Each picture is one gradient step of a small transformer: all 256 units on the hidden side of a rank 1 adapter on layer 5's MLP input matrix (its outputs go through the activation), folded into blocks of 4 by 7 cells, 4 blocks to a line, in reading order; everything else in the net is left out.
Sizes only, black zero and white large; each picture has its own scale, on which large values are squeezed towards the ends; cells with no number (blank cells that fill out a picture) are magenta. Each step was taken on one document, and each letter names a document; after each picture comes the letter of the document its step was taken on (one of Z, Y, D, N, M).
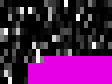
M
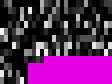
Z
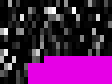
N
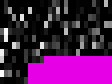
Z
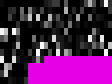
M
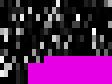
N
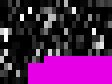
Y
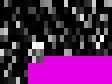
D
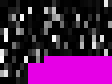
N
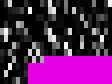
D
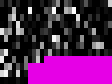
Y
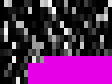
D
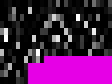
N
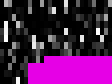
D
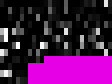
M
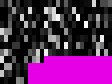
N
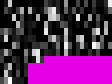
Z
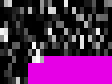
D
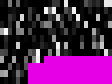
N
